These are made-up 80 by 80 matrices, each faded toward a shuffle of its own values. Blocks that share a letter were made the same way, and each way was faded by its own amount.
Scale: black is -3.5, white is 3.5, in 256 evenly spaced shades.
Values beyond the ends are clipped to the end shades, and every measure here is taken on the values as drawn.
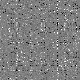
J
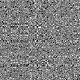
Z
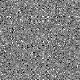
Z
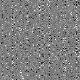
J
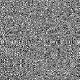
Z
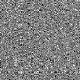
Z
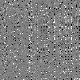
J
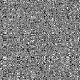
Z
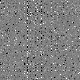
J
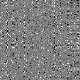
J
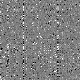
J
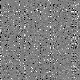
J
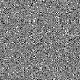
Z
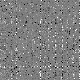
J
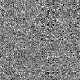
Z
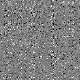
J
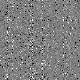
J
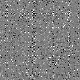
J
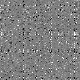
J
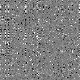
J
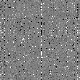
J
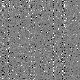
J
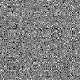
Z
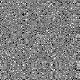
Z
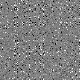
J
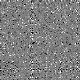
J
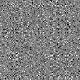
Z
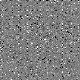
J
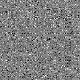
Z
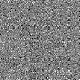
Z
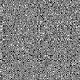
Z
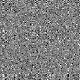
Z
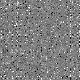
J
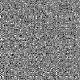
Z
